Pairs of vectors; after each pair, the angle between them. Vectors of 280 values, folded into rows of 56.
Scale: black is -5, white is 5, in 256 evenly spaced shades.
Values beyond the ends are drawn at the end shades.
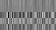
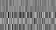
nearly parallel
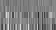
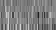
nearly parallel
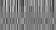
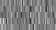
orthogonal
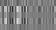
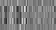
nearly opposite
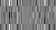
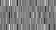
nearly parallel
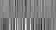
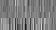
nearly opposite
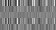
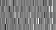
orthogonal
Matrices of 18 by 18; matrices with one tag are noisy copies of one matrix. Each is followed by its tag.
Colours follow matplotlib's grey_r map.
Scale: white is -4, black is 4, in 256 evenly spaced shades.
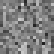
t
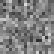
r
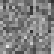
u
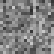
u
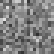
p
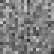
p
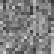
u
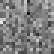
p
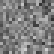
t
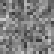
r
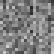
u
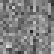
u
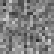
r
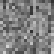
u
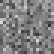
p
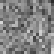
u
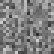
p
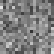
u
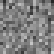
u
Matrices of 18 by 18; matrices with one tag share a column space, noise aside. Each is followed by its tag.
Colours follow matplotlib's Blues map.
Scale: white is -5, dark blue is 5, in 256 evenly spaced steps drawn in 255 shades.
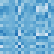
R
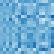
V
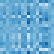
V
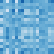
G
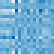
G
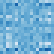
V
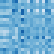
G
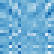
R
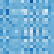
G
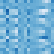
G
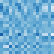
R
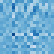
R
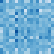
G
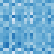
V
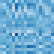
R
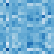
V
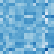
V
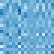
R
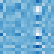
R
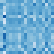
V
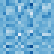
R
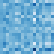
V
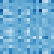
G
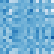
G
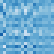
R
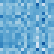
V
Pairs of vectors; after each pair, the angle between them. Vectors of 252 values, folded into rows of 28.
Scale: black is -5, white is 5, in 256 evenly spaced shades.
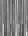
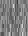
partly opposed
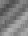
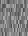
orthogonal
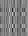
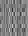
nearly parallel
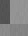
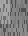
partly opposed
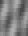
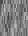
partly aligned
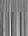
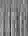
nearly opposite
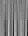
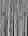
nearly parallel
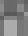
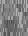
partly opposed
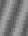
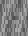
partly aligned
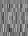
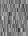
partly opposed
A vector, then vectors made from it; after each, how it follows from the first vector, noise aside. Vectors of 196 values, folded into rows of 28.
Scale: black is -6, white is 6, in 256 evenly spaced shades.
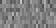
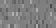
partly zeroed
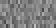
reversed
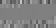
partly zeroed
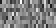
scaled up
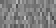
wrapped around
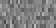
reversed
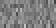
wrapped around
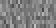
reversed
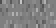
partly zeroed
